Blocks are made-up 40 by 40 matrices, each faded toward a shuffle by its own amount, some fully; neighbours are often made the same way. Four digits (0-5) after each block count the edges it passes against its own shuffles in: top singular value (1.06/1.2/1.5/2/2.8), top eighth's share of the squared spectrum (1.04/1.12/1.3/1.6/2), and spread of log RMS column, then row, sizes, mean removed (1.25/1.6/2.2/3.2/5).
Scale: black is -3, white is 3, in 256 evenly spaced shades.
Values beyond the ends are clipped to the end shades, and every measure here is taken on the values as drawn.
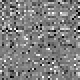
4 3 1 2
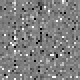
2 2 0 0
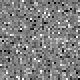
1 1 0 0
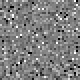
1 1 0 0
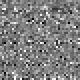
1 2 1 2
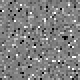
0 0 0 0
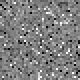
0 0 0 0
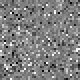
1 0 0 0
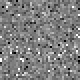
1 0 0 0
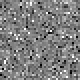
2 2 0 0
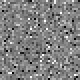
0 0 0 0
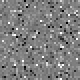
2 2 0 1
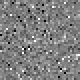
0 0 0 0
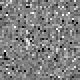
0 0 0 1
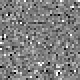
0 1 0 2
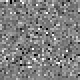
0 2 0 2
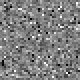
0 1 0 1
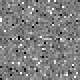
2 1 0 0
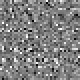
3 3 1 2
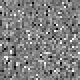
2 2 0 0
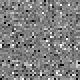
3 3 1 2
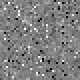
1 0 0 0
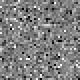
2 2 1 1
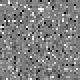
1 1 0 0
